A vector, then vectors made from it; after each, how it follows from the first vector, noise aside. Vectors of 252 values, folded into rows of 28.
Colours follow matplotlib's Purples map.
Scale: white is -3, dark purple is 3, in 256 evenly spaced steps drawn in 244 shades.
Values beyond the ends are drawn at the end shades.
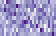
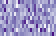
sign-scrambled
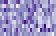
sign-scrambled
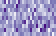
sign-scrambled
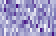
copied
